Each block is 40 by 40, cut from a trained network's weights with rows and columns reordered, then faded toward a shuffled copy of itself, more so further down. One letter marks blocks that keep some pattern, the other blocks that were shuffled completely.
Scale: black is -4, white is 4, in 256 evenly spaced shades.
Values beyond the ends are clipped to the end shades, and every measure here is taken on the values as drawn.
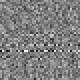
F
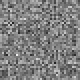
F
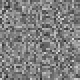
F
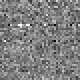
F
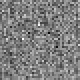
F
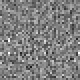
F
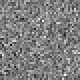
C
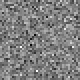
C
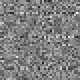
F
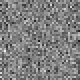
F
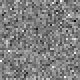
C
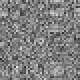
F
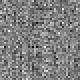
F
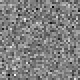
C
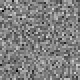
C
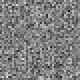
F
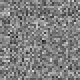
F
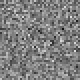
C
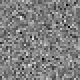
C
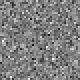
C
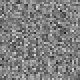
F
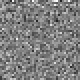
F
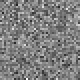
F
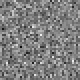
F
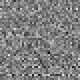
F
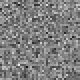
F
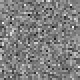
C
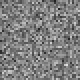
C
